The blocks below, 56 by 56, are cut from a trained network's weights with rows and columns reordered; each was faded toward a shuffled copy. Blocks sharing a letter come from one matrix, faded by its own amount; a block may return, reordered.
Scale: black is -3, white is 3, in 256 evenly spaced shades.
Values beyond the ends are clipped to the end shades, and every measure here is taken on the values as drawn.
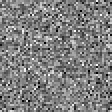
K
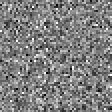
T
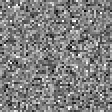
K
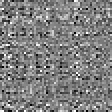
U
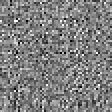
U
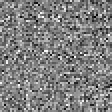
T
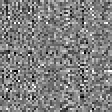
U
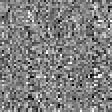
U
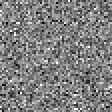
T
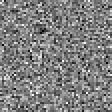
K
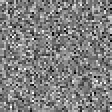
K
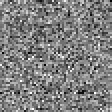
T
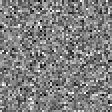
T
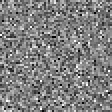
K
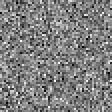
K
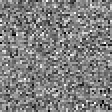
T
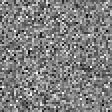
K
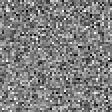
T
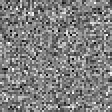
T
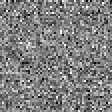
T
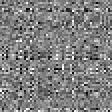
U
